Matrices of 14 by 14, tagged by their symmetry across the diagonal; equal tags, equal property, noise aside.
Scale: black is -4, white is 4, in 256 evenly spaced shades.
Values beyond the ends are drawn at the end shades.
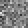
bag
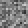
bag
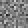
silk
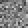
bag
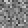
bag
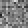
silk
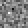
silk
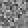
silk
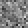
silk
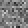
bag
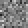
silk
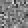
silk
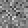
silk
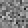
bag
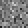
bag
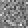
bag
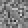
silk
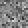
bag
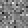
silk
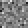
silk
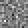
bag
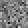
bag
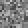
silk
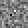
silk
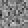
bag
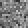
bag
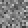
silk
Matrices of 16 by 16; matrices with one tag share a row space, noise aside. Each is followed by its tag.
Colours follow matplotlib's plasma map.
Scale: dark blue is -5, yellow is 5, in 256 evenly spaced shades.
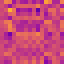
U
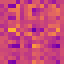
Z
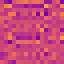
U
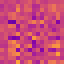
Z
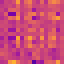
Z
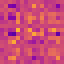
Z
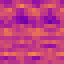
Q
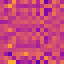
U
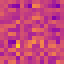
Z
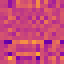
U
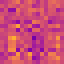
Z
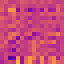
Z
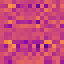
U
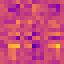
Z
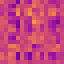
Z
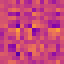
Z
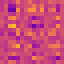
Z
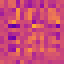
Z
